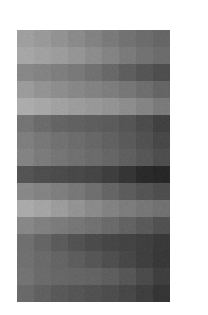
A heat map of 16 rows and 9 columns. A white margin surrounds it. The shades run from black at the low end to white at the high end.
The field climbs toward the top left. The top left is the ninth with the highest average. The grain runs across in streaks.
